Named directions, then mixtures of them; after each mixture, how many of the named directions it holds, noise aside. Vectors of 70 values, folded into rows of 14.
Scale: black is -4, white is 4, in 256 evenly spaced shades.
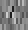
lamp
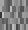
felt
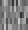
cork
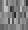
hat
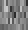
one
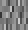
three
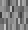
three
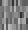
one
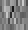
two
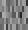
three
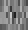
two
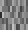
one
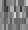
two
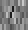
one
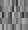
three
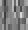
two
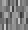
three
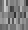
one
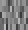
two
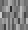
three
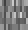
three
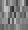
two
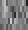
two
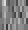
three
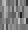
three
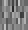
two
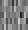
one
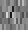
one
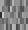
one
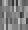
one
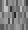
one
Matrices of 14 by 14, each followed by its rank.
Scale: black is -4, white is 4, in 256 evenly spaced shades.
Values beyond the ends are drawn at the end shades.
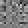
three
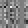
two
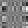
one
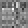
two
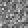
full rank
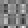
one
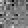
three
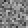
full rank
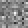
three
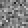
full rank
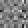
three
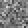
full rank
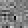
three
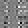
two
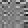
two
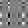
one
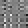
two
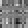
two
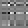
one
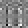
two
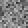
full rank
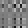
one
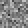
full rank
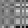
one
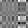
one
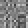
three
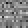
three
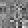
three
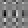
one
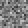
full rank
